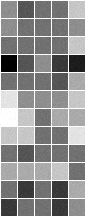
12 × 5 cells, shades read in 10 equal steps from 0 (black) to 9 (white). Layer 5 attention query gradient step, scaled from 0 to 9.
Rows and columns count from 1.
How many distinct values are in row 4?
5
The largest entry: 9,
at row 7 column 1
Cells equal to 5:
8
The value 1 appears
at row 4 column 5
